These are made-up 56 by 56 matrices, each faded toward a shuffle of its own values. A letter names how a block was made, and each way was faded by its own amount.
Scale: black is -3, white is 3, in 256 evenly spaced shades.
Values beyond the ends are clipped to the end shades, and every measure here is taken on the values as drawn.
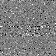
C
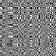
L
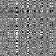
L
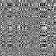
L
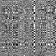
L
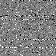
C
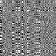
L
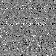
C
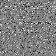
C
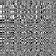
L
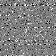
C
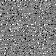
C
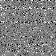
C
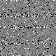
C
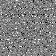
C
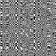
L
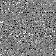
C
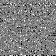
C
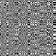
L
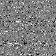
C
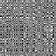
L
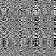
L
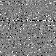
C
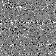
C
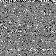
C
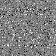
C
